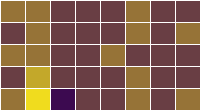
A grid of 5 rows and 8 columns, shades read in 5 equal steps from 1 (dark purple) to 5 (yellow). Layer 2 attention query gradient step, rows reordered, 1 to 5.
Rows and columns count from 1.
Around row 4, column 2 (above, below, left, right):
3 5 2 2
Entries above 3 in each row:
0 0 0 1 1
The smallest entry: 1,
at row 5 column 3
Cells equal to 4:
1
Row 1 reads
3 3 2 2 2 3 2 2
